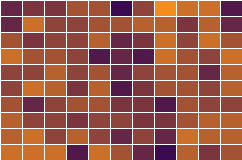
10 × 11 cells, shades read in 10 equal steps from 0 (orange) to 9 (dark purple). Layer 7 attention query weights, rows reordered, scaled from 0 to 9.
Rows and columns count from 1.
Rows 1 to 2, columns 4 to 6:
4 4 9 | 5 4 4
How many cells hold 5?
24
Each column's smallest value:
2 2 2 3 2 4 3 0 2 2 2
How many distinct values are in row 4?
5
